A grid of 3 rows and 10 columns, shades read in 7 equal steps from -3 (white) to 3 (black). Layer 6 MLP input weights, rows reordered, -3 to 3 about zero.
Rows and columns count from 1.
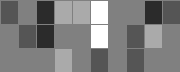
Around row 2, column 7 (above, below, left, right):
0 0 -3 1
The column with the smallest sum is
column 6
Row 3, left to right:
0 0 0 -1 0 1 0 1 0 0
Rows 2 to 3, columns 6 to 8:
-3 0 1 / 1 0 1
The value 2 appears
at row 1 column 3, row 1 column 9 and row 2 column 3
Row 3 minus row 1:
-1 0 -2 0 1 4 0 1 -2 -1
